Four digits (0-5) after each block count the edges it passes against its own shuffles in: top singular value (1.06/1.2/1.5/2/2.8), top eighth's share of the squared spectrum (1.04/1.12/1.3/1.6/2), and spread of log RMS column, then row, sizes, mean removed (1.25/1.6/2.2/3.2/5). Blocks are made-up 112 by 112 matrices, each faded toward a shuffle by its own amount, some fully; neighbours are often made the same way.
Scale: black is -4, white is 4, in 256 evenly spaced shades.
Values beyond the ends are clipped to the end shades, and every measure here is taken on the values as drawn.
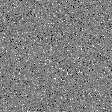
2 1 0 0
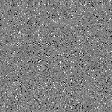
4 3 2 2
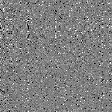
4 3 2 2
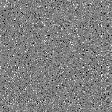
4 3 1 1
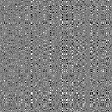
5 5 4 3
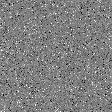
1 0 0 0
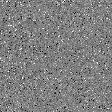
3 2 1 1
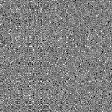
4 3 2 2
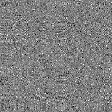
4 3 1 2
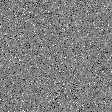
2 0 0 0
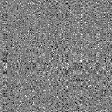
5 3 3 2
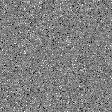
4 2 1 0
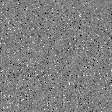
3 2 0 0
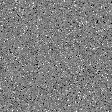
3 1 0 0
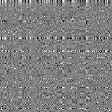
5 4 3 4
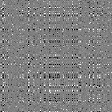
5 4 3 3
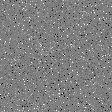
0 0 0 0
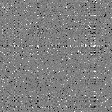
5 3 2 2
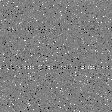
4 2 0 1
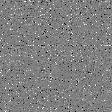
4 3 1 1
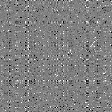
5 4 3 3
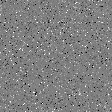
2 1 0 0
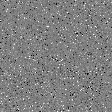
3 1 0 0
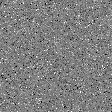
0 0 0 0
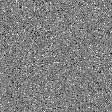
3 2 0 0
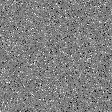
0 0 0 0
